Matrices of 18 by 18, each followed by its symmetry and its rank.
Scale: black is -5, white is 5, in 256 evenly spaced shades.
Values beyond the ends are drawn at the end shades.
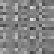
neither, rank two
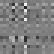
neither, rank two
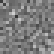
symmetric, full rank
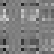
neither, rank two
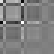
symmetric, rank one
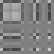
symmetric, rank one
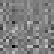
neither, rank three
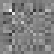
symmetric, rank three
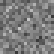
symmetric, full rank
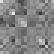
symmetric, rank three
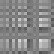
symmetric, rank one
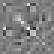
symmetric, rank three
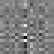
neither, rank two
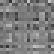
neither, rank three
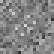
symmetric, full rank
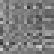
neither, rank three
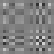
symmetric, rank one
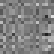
neither, rank three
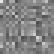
symmetric, rank three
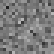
symmetric, full rank
